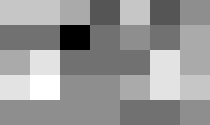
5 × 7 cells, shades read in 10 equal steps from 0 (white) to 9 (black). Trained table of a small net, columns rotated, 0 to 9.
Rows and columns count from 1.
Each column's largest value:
5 5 9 6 5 6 4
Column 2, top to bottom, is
2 5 1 0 4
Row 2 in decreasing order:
9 5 5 5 5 4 3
